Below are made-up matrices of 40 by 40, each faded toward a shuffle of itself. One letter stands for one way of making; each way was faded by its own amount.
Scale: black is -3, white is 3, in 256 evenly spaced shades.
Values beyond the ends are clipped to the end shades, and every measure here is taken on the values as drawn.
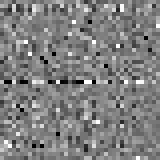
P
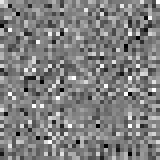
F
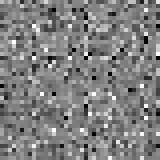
F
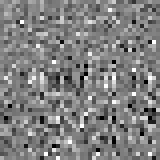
F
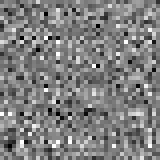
F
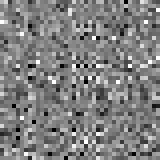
F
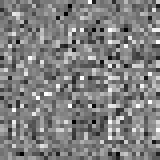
F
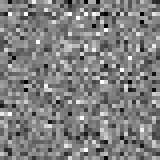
F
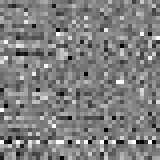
P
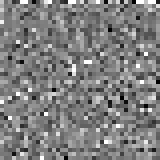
F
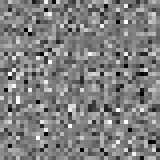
F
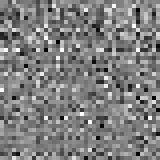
F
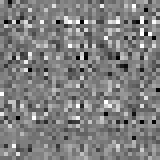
P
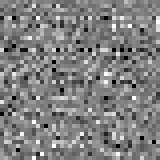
P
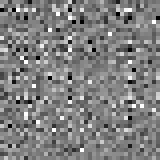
F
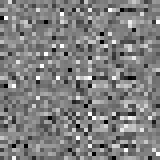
F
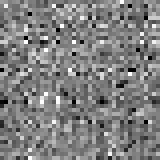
P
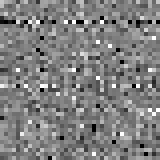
P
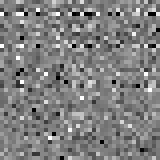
P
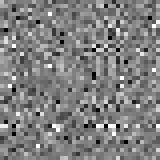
F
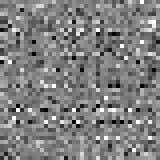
P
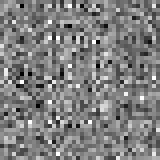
F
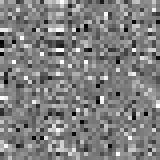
F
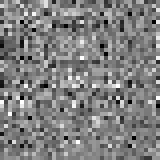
P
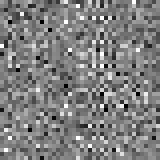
F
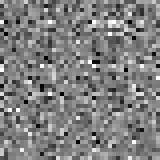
F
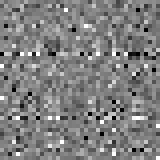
P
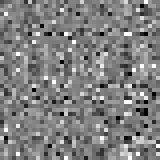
F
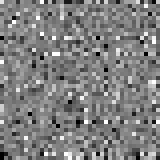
P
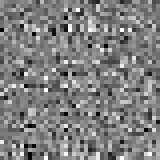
P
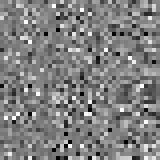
F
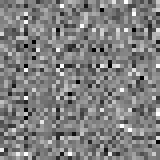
P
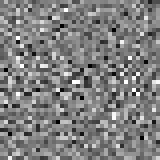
F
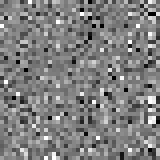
F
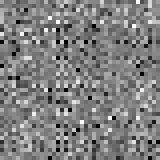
F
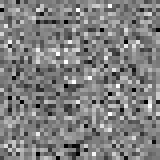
F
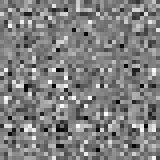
P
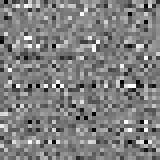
P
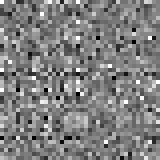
F
